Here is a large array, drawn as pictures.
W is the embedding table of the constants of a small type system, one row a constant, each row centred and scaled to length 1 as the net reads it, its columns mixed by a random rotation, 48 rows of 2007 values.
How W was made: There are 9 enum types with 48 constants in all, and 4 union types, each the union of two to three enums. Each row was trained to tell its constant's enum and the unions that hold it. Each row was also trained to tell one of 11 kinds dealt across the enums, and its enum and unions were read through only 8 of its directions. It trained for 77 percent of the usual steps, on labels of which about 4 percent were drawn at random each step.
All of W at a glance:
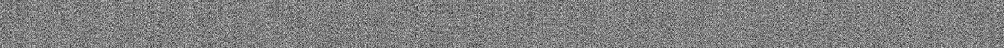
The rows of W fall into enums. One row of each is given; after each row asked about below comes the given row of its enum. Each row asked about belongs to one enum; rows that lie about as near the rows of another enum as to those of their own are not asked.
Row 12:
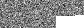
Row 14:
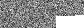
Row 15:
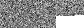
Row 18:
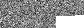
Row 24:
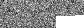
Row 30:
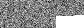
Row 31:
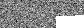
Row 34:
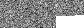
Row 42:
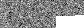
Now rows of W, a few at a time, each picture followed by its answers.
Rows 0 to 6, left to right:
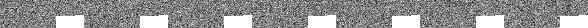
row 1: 18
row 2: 34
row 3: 42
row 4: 31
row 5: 31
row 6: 15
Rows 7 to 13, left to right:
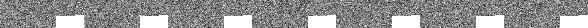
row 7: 15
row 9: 34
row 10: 34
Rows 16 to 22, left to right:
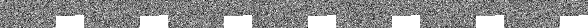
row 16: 15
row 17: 42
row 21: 24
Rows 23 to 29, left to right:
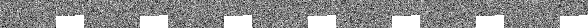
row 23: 14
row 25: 24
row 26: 31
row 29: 30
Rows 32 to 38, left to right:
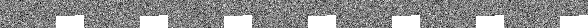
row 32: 18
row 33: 12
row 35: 24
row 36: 24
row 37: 18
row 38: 15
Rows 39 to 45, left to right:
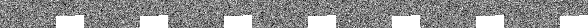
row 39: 31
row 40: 15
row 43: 12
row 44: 18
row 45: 31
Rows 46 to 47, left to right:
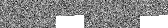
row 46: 18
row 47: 24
